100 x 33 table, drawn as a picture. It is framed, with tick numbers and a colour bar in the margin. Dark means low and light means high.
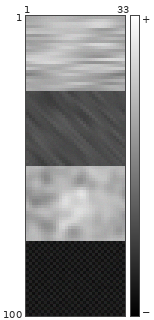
It is made of 4 by 1 panels. Panel 1,1: high, streaked across. Panel 2,1: low, slanting down to the right, faint in contrast. Panel 3,1: high, blotchy. Panel 4,1: very low, checkered, faint in contrast.
